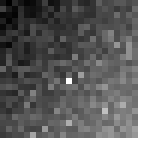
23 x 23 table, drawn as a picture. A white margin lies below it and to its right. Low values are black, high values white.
There is an overall slope up to the bottom right. The halves do not mirror each other. Fine speckle covers the field. The centre is the roughest part.
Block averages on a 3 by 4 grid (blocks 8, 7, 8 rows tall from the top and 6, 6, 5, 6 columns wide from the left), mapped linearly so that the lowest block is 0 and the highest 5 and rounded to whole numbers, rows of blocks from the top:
0123 | 1234 | 2345
